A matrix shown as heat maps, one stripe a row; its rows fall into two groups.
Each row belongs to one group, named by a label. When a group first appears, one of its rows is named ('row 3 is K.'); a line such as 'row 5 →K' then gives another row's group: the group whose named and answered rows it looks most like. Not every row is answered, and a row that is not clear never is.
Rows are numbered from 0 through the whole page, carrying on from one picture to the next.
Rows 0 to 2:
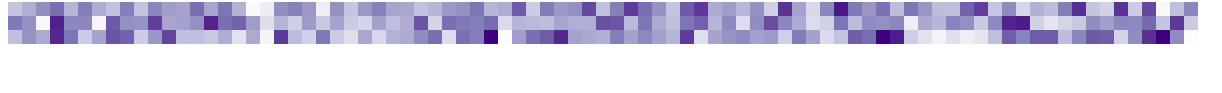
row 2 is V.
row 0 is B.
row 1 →V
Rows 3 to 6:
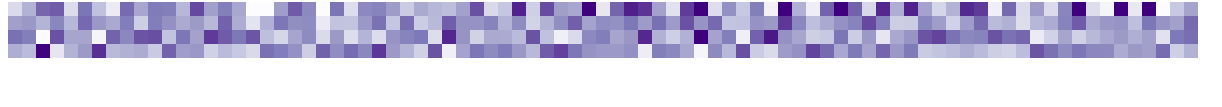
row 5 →V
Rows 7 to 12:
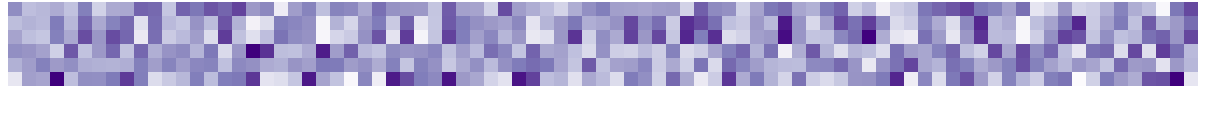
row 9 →B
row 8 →B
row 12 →V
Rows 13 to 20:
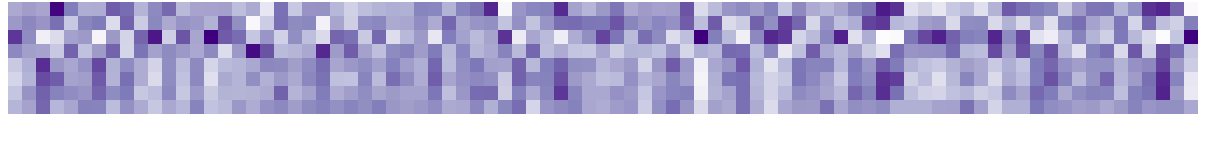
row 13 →V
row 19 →V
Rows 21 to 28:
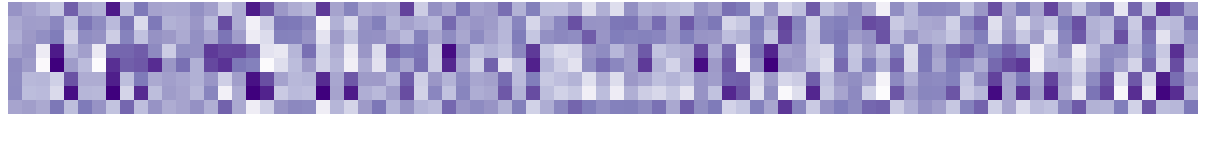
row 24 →V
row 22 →B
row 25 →V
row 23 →B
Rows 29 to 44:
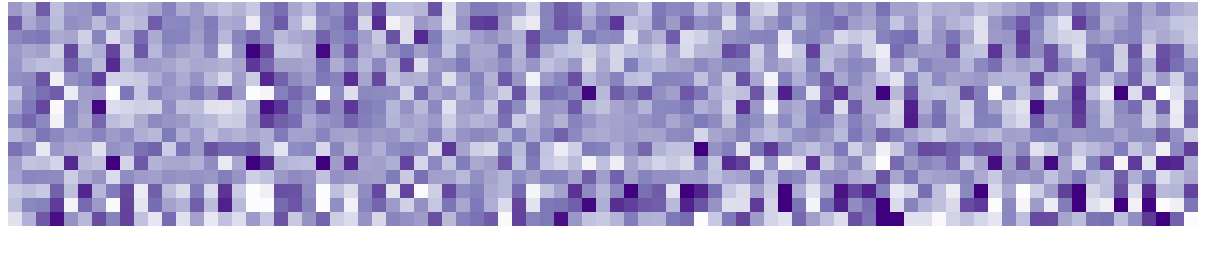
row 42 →B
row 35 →B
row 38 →V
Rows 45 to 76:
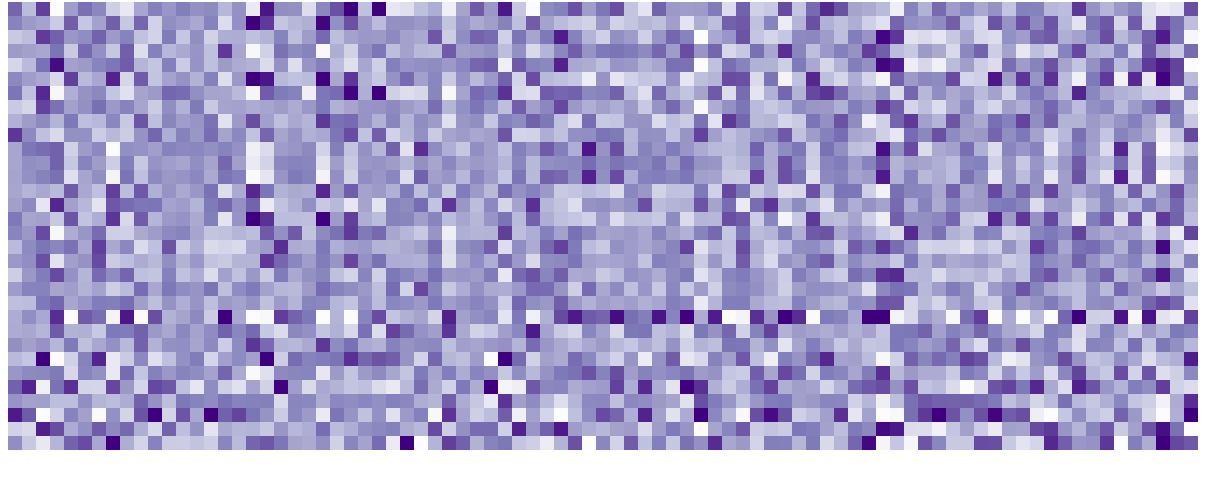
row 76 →B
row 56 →B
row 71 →B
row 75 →V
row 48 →B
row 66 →V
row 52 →V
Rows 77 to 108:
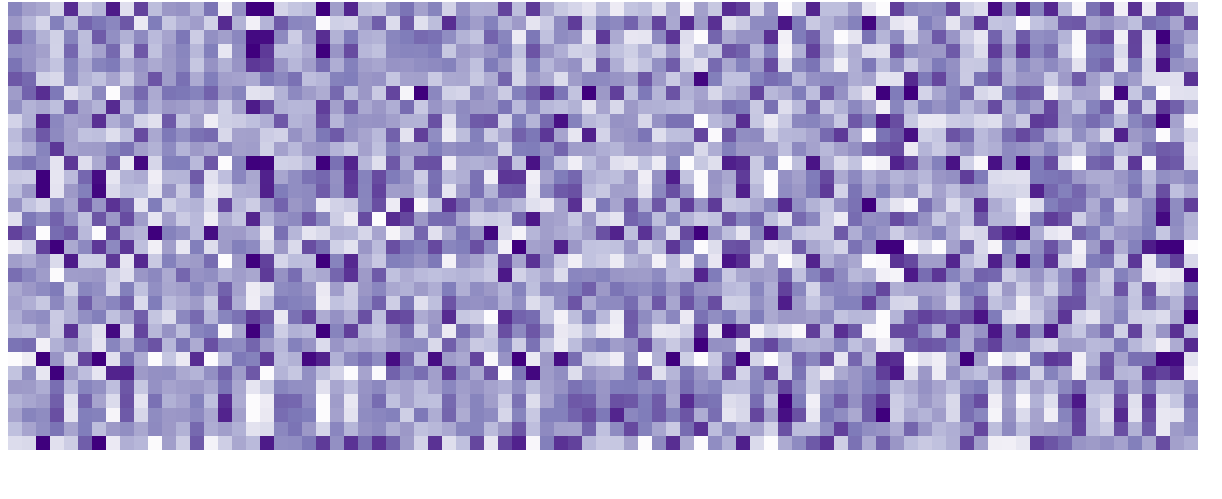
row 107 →B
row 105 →B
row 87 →V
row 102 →V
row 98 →B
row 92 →V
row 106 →B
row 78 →B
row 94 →V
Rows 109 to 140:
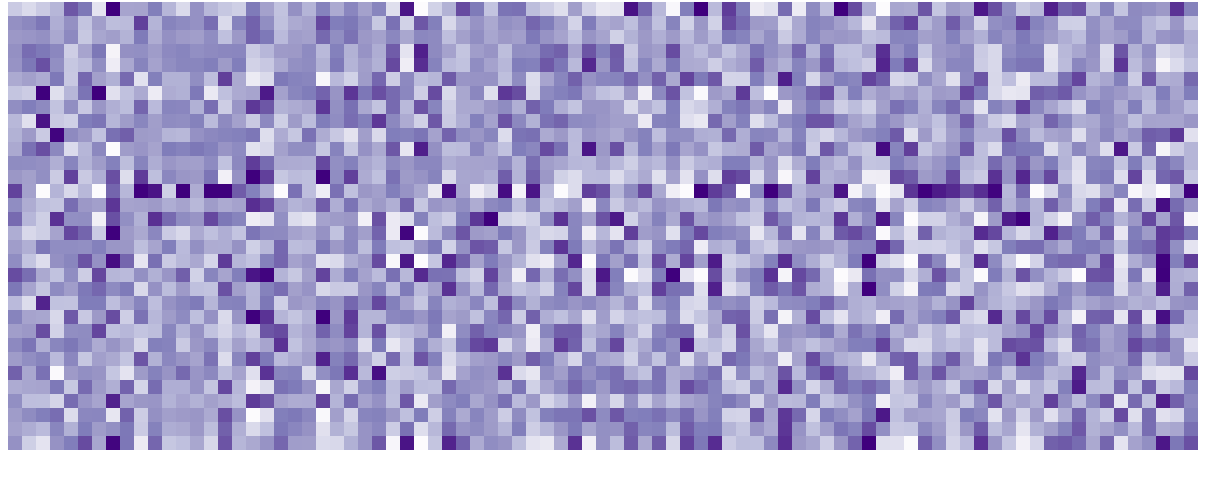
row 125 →B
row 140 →B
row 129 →B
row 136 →B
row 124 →V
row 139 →B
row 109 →B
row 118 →V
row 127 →B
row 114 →B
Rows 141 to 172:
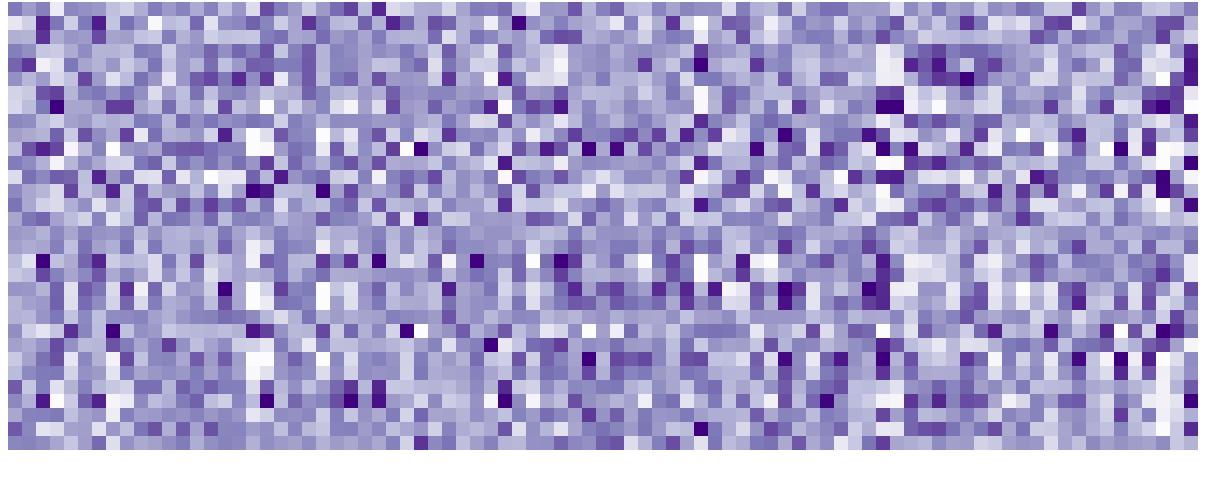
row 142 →V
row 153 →V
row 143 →V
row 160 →V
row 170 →B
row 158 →B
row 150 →B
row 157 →B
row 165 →V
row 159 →V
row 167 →B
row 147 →V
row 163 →V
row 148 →V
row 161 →B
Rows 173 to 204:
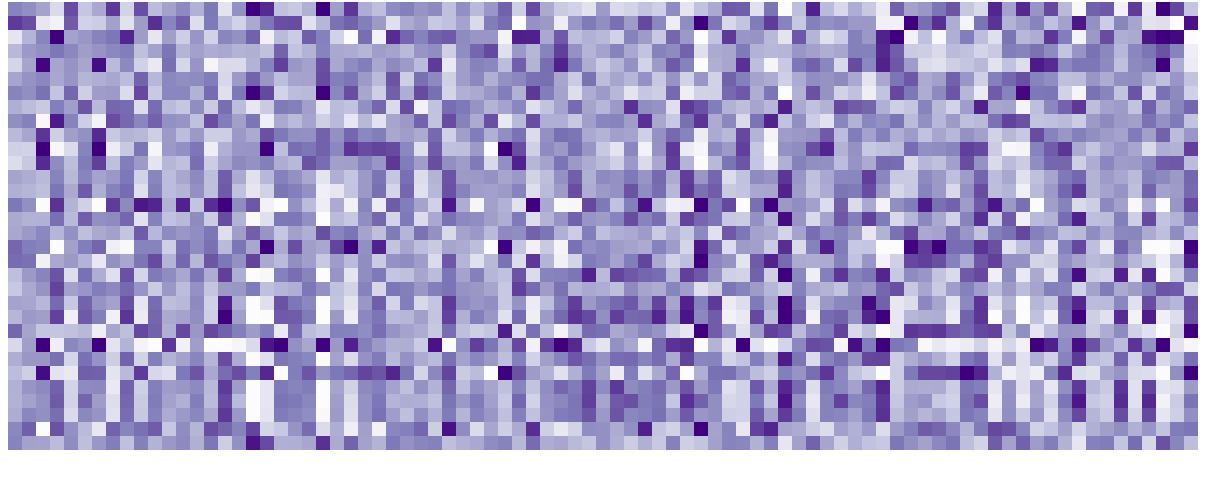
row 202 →B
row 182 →V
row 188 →B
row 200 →B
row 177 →V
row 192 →B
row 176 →V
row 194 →B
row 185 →B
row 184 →V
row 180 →B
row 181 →V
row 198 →B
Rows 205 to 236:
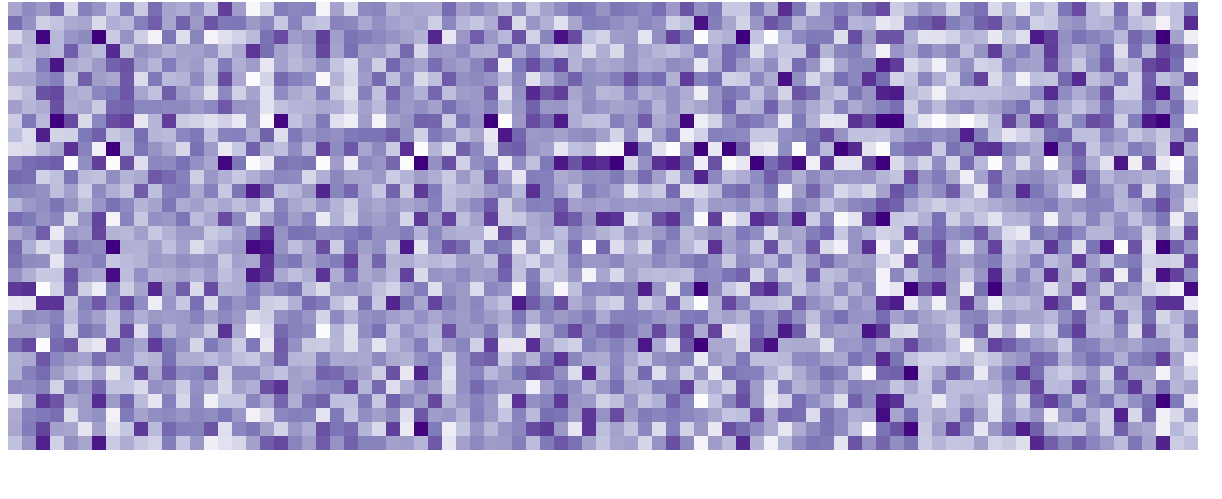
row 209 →V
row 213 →V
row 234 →B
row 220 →B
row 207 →V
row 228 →B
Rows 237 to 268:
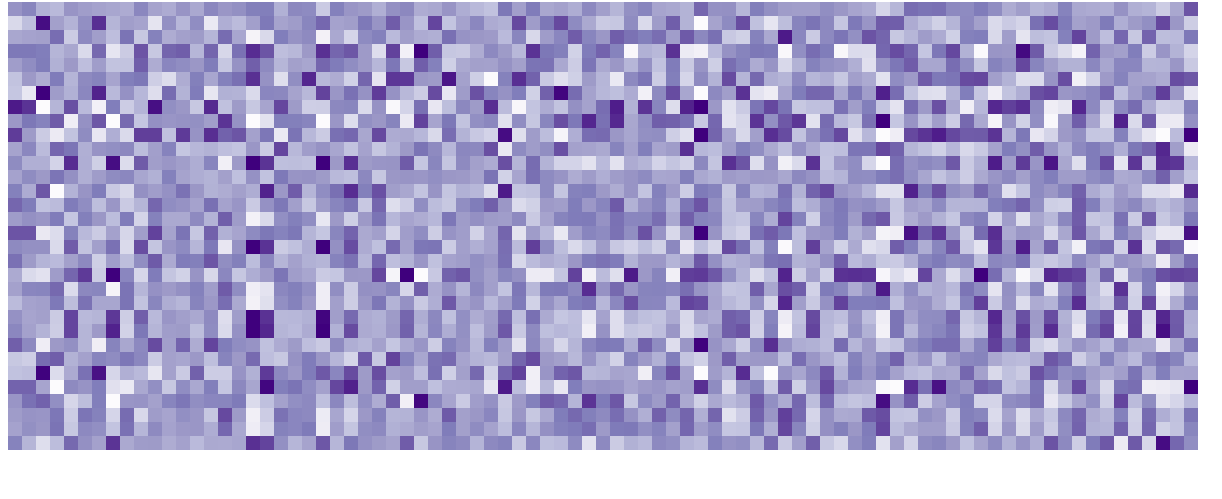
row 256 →B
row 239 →B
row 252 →B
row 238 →V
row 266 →B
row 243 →V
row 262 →V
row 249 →V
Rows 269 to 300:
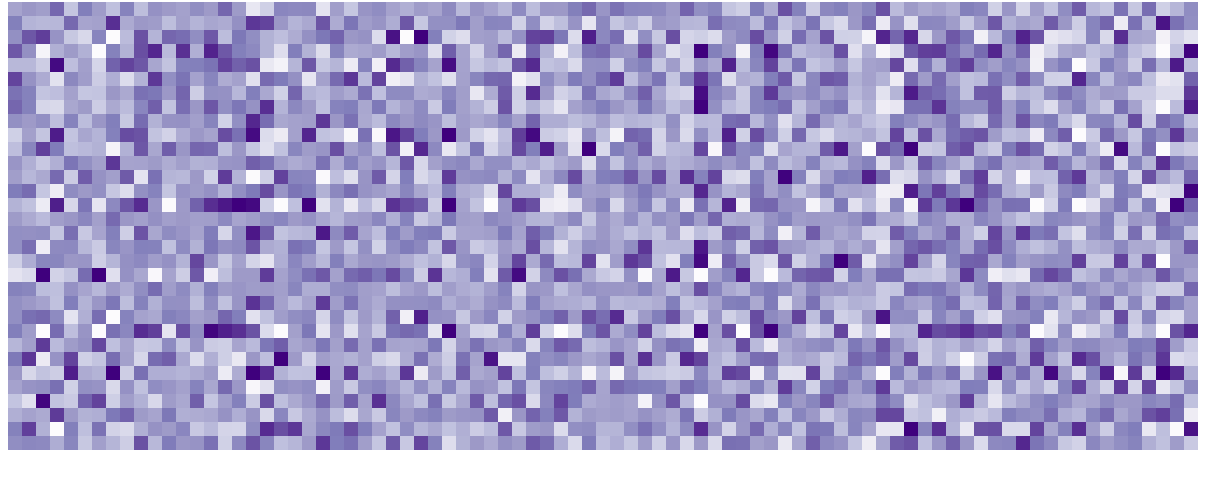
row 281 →B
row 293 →V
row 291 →B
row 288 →V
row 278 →V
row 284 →B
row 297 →V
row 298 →V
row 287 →B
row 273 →V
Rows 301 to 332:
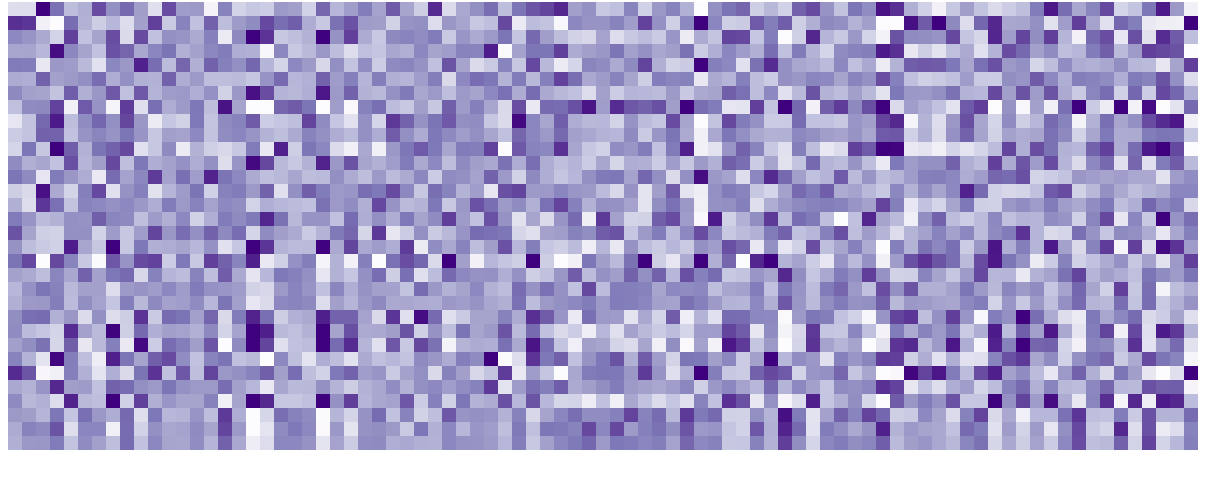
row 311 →V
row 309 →V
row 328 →V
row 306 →V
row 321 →B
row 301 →V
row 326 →V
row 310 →V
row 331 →B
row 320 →B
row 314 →V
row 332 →B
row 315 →V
